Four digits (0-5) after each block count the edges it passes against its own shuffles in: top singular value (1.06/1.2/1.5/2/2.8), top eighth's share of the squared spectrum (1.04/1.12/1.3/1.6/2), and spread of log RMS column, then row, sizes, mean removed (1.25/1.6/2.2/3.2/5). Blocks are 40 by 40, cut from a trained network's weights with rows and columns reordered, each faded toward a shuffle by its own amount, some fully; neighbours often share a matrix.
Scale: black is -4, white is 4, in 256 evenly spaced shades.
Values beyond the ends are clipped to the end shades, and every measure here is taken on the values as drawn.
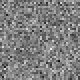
2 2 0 0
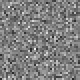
2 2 0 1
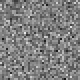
0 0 0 0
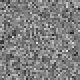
2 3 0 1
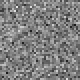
1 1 0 0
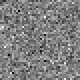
1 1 0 0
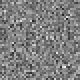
3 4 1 1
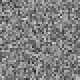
2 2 0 0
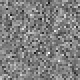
0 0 0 0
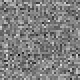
2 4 1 1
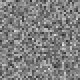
3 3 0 0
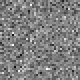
1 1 0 0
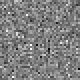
2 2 1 0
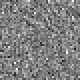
0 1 0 0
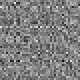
4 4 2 2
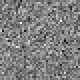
0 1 0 0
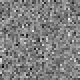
0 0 0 0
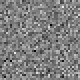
3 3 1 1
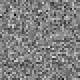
2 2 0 0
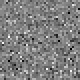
1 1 0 0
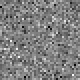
0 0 0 0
